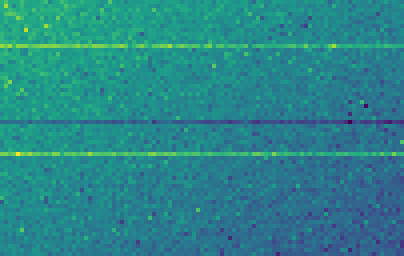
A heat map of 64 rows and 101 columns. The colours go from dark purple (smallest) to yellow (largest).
The ninth with the highest average is the top left. The halves do not mirror each other. The field climbs toward the top left. Rows 12, 31 and 39 stand out from the rest. The bottom right is the ninth with the lowest average. No regular stripes run through it.
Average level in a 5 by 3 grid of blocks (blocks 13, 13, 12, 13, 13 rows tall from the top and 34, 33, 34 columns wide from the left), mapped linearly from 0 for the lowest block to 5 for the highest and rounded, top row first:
543 / 432 / 321 / 321 / 210
